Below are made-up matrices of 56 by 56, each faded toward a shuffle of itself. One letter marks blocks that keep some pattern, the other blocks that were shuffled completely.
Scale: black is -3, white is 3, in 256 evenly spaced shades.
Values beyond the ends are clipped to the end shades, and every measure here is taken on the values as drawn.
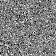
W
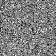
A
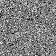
W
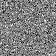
W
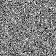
W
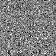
A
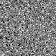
A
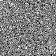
W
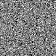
A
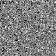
A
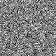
A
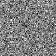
A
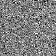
A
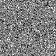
A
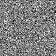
A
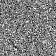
W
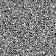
A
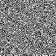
A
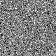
W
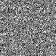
A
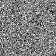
A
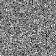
A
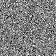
A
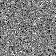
W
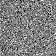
W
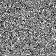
W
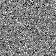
W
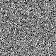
W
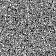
W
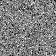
W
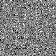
A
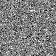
W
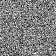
W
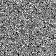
W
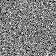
W
